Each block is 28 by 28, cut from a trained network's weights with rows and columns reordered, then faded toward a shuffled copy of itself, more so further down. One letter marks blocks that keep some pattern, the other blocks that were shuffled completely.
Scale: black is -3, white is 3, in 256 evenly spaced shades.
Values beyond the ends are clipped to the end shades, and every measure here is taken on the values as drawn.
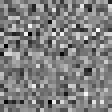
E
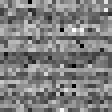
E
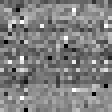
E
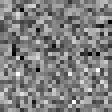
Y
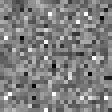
Y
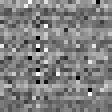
E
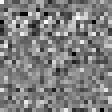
E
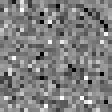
Y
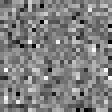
E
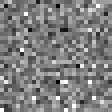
Y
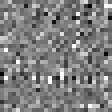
E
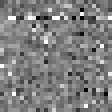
E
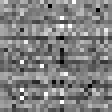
E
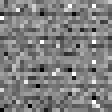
E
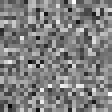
E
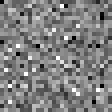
Y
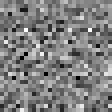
E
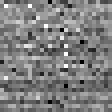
E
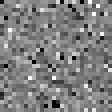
Y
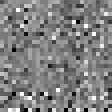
E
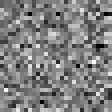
E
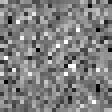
Y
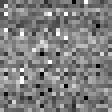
E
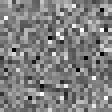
Y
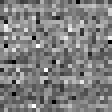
E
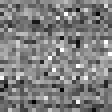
E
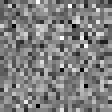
E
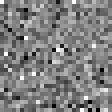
Y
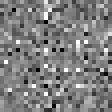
E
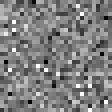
Y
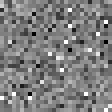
Y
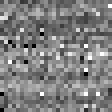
E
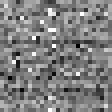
E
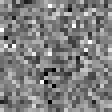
Y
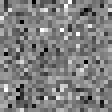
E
